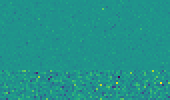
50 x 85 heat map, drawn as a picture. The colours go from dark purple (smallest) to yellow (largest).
Seam: horizontal, 70% of the way down, the top part calmer. Stripes: none. Grain: fine. Mirror symmetry: none. Histogram: heavy tails on both sides.
